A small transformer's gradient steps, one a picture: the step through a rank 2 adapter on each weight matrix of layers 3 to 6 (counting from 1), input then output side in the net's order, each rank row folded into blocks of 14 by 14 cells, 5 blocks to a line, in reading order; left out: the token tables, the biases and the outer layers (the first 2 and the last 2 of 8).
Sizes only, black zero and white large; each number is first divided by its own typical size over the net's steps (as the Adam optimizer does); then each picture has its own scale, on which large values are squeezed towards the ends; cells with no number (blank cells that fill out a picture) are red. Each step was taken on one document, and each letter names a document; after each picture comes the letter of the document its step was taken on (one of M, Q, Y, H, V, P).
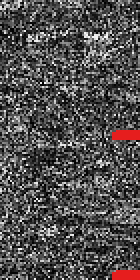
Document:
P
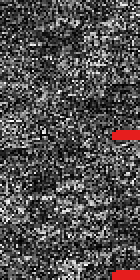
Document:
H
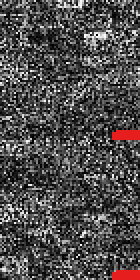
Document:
P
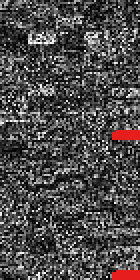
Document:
P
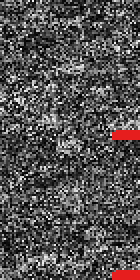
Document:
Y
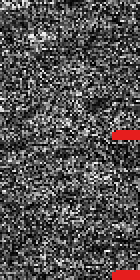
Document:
Y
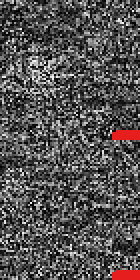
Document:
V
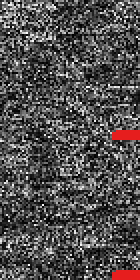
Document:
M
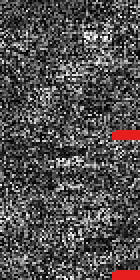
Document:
H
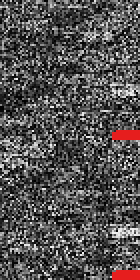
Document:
V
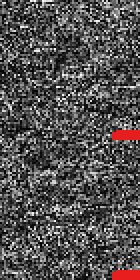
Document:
Y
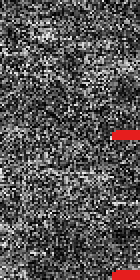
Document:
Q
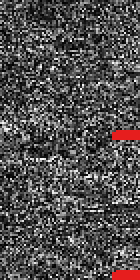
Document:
M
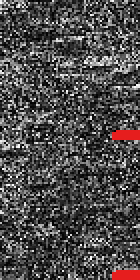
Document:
P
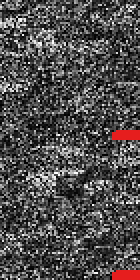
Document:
M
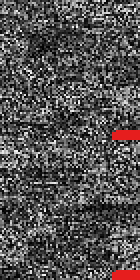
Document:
V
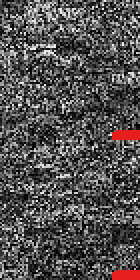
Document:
Y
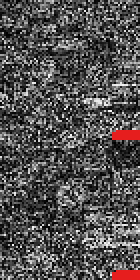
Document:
Y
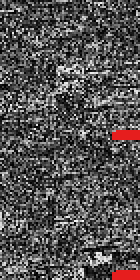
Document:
Q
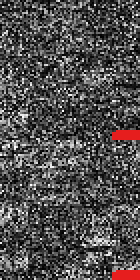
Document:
H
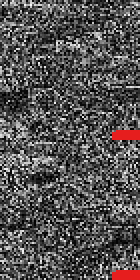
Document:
V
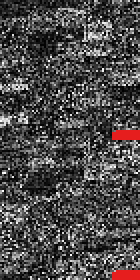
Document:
H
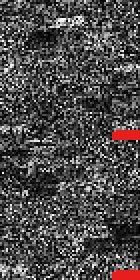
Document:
P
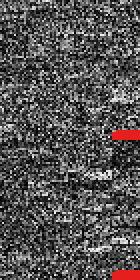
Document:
Y
